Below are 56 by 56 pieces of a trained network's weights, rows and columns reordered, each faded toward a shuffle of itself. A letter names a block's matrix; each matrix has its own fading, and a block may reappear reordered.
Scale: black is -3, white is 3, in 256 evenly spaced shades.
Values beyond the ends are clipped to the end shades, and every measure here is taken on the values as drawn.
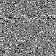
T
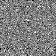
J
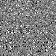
T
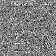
T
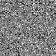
T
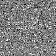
T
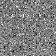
J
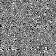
J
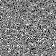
T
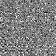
T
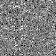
J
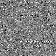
T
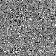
T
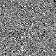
J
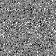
T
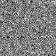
J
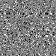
T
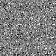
T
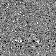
J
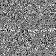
T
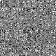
T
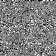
T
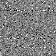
J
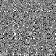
J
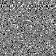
T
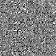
J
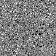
T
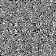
T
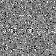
T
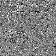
J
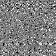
T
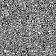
T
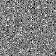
J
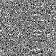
T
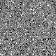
J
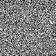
T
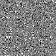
J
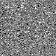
J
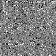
T
